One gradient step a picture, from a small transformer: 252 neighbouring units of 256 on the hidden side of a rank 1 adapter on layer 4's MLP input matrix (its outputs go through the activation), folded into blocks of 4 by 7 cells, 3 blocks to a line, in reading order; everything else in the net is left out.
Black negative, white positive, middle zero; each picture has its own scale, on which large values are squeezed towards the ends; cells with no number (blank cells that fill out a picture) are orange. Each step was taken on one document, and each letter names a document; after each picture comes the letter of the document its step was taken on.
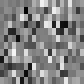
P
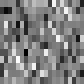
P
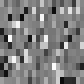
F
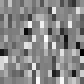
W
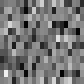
P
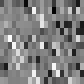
F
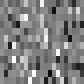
F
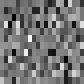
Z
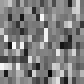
F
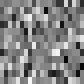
Z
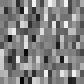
P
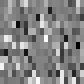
W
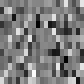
Z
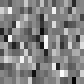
F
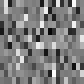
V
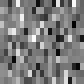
V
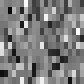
P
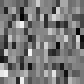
Z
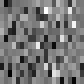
V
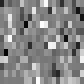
W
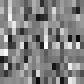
F
